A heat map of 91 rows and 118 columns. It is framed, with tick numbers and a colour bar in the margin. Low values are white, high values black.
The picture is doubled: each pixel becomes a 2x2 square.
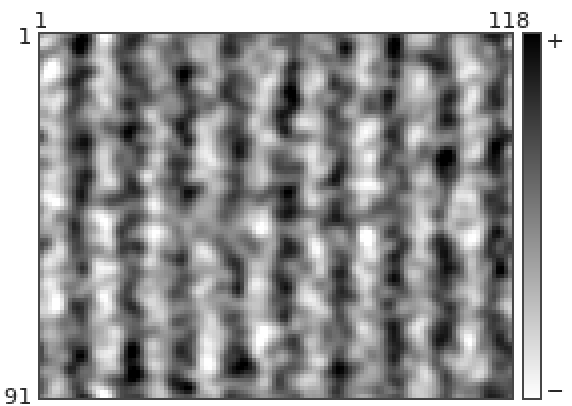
Stripes: upright, repeating 9 times. Lone odd cells: none. Seam: none. Slope: none.
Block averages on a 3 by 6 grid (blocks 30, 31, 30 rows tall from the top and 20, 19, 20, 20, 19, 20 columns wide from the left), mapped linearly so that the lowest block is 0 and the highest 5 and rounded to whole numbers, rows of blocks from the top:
1 5 1 3 1 3
0 3 1 4 0 4
0 4 0 3 2 3
